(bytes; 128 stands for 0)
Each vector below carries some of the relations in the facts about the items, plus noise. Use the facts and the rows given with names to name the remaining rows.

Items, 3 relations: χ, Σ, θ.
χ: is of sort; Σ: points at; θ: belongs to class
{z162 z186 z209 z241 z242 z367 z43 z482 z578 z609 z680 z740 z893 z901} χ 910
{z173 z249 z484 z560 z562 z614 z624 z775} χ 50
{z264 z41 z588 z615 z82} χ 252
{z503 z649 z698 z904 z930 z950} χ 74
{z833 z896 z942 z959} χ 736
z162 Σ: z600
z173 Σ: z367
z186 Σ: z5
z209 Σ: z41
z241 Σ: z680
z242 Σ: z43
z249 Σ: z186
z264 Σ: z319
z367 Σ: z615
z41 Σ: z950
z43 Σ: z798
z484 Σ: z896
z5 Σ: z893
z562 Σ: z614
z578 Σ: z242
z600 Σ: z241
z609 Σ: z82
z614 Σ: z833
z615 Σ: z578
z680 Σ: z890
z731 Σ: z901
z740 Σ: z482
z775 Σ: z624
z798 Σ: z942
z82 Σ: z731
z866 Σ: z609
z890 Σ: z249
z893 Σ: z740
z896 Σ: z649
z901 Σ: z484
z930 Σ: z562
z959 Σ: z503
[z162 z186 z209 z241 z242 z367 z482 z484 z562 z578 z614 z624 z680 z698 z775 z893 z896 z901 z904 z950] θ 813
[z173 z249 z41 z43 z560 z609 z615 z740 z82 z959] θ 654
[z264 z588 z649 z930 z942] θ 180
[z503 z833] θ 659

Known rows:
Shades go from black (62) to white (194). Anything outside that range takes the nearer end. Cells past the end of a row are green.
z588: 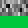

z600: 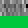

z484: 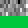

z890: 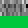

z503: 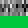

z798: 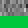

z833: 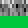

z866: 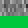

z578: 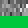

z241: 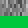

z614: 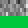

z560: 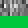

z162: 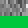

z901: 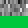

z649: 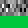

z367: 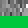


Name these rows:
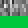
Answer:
z173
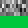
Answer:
z942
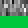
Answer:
z43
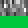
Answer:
z615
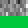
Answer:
z562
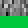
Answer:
z740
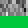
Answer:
z624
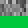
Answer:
z482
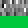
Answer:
z82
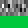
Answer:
z930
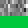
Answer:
z896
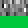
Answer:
z41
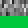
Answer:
z609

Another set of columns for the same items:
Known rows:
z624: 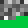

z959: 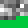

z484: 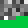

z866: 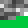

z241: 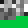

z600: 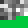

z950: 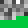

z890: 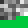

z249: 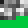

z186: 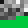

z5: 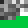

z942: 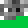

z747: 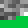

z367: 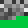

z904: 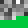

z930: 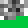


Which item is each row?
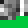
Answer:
z740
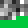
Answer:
z503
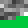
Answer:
z731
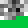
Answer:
z649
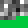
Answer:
z833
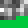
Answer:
z560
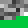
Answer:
z798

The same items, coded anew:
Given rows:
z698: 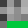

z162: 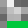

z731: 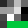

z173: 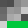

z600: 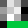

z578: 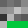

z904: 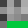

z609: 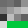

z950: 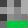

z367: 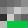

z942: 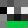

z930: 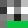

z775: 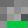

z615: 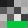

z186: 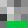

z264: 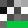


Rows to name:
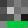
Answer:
z896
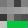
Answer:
z43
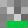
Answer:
z249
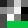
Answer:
z866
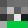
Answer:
z833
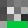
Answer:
z959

